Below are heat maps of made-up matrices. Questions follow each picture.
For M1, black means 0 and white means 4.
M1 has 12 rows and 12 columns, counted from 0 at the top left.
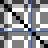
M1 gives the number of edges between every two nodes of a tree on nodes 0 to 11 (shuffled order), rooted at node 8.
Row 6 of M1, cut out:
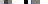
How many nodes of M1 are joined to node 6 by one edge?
1
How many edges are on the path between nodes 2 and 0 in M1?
3
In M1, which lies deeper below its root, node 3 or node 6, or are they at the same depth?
the same depth
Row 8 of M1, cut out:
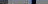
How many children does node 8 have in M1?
2
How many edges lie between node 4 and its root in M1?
2
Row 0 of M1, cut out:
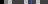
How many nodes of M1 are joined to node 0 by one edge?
7
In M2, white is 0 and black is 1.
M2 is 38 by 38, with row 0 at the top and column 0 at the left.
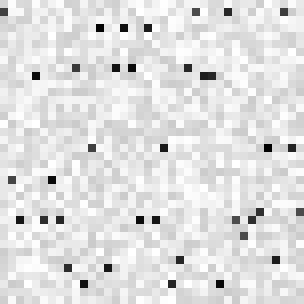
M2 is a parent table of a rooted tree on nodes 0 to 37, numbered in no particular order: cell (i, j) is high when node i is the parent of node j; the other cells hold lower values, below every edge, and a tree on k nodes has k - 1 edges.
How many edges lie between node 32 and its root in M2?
6
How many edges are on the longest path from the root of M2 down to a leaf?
12
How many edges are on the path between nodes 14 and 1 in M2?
6
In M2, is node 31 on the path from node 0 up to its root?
no
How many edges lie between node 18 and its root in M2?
1
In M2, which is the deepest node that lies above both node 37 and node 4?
9
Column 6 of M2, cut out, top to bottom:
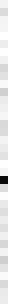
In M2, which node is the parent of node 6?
22
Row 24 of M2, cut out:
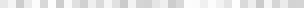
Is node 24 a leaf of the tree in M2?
yes
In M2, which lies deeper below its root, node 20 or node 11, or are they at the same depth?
the same depth
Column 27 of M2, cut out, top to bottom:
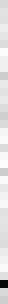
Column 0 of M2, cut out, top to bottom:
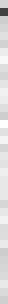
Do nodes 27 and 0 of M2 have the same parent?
no
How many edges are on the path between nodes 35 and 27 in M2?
1
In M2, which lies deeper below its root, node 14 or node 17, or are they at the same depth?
node 17
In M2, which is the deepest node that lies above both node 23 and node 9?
8
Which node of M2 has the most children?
27
